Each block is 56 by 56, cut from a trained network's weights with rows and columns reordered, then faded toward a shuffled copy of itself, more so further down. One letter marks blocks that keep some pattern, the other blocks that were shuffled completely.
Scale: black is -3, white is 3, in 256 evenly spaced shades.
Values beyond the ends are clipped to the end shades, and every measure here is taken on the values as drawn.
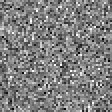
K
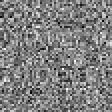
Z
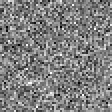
K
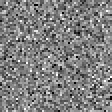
K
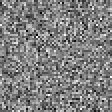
K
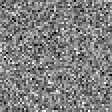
K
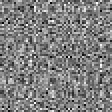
Z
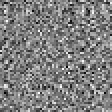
Z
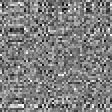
Z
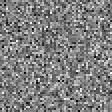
K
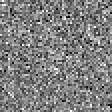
K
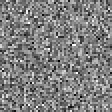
K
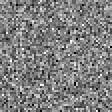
K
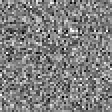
Z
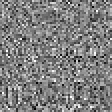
Z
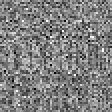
Z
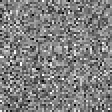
Z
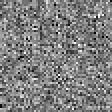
Z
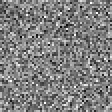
K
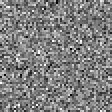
K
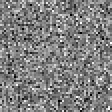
K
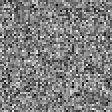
Z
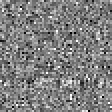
Z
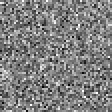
K
